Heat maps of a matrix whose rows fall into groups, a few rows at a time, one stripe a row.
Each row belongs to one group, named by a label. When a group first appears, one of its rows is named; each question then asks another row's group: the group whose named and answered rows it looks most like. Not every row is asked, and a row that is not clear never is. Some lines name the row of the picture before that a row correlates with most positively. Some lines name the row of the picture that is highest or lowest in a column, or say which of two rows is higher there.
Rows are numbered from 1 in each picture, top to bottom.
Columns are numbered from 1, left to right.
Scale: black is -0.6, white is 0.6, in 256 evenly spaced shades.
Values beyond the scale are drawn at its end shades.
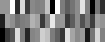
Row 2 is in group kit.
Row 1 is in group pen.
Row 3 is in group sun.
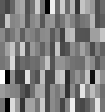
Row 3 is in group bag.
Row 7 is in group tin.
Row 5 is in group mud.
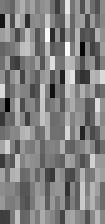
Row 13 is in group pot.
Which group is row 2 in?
sun
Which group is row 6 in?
bag
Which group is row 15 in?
tin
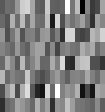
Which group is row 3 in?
bag
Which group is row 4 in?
tin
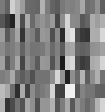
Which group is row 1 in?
pot
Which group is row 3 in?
bag
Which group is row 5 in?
bag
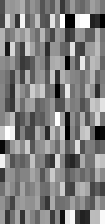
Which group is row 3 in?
pot
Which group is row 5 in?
tin
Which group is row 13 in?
kit
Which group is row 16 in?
bag
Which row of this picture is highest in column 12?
9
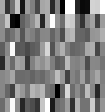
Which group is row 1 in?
bag
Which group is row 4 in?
mud
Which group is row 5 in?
sun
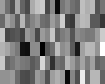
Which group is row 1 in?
tin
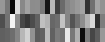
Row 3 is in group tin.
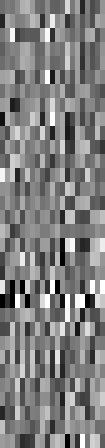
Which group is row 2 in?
kit
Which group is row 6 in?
mud
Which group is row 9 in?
kit
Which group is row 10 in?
pot
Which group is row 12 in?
pot
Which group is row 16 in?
bag
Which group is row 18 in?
bag
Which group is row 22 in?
sun
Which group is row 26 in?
pen
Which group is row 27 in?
pen
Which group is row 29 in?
bag
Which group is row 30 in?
sun
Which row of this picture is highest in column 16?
22
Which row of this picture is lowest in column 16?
24
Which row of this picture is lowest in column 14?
32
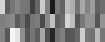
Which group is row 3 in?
pot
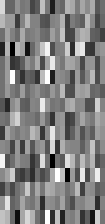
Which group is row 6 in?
mud
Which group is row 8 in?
sun
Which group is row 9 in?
pot
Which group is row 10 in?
kit
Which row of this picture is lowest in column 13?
16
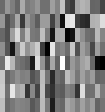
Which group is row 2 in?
bag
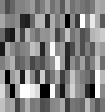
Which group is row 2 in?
tin
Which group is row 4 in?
kit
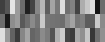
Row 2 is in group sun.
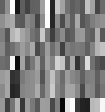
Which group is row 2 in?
mud
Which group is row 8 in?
bag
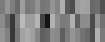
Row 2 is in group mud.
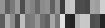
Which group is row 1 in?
bag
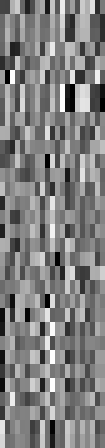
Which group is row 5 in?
sun
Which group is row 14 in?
pot
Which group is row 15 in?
kit
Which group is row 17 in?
kit
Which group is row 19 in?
tin
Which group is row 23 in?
sun
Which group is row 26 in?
kit
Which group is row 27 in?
sun
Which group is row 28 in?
kit
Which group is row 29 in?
mud
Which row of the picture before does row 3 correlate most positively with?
2
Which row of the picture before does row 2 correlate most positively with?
2
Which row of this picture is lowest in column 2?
6
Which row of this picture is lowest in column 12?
19
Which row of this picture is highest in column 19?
1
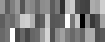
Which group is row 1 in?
bag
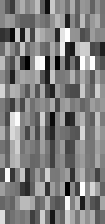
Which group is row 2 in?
tin
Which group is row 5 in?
tin
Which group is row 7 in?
pot
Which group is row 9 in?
pot
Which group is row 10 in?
pot
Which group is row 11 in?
pot
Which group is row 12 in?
pot
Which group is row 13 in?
sun
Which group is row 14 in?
tin
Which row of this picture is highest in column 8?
5
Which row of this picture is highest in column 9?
5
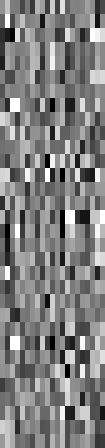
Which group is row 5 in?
kit
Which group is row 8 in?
pot
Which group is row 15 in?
sun
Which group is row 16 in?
bag
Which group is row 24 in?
bag
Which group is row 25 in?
pot
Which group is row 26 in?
bag
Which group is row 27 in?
tin
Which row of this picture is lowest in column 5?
16
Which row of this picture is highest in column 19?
3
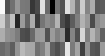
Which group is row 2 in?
pen
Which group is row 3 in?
tin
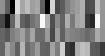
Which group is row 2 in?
sun
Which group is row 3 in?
pen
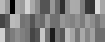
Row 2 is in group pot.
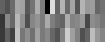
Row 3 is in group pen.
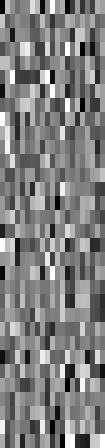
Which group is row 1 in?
kit
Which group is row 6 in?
mud
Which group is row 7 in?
kit
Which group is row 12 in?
mud
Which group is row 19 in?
mud
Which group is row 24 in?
pot
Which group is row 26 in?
sun
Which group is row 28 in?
tin
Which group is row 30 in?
tin
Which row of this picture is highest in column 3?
6
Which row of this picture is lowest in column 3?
3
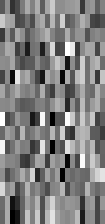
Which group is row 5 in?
tin
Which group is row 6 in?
sun
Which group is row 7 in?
pot
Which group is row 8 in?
tin
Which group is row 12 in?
tin
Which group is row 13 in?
pen
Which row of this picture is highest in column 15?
4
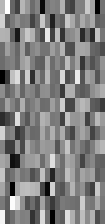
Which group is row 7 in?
bag
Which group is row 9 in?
sun
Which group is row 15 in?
pot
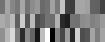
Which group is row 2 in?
pen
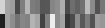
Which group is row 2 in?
kit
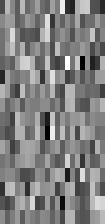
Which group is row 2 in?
mud
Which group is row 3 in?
mud
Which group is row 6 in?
kit
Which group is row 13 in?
tin
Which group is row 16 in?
bag
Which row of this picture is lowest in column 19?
5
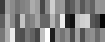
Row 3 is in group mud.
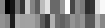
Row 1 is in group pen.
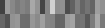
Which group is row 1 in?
kit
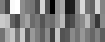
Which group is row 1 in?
pot
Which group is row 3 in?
pen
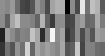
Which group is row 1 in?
tin
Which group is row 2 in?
pot
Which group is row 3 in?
kit
